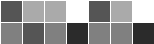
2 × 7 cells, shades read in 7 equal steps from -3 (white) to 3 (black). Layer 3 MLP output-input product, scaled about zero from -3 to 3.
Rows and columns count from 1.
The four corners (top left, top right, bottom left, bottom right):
1 -3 0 2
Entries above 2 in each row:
0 0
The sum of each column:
1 0 -1 -1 1 -1 -1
